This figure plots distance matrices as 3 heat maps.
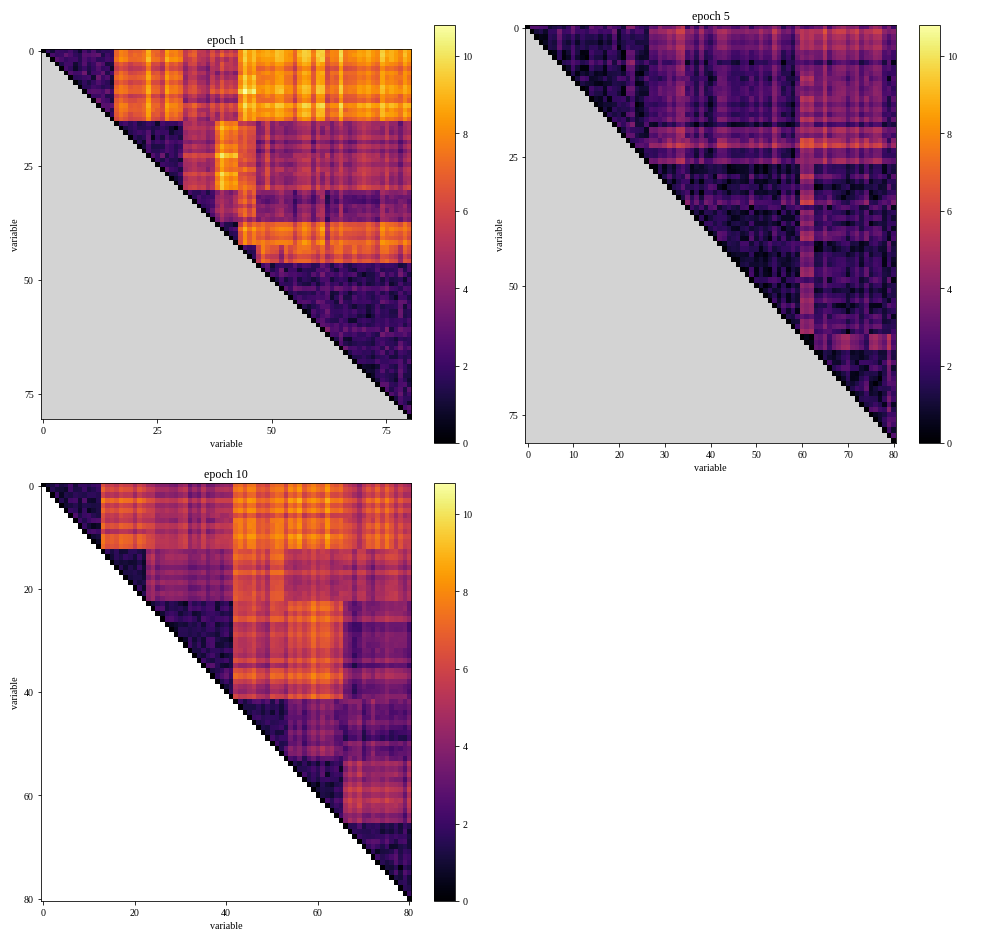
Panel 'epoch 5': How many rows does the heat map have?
81
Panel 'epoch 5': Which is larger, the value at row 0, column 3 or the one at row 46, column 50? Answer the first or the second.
the first
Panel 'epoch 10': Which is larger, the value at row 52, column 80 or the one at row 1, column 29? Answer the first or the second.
the second
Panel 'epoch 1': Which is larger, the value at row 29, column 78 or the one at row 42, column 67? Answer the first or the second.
the second
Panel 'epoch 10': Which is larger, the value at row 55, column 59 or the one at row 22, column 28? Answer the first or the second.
the second
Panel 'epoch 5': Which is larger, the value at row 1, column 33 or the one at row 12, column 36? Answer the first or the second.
the first
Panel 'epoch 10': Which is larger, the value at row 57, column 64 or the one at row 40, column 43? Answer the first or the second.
the second
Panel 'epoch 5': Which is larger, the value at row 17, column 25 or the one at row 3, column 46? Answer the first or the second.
the second
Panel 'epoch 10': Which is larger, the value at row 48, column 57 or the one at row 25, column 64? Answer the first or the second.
the second
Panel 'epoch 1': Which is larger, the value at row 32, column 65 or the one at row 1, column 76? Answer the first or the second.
the second
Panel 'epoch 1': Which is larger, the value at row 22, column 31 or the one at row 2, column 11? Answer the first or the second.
the first
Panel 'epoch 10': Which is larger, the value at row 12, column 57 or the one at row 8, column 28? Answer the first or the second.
the first
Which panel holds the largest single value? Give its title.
epoch 1
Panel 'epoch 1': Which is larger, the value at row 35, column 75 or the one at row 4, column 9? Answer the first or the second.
the first
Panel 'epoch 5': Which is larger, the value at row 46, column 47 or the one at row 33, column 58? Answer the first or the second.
the second
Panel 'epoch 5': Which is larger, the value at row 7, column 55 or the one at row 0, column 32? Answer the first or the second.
the second
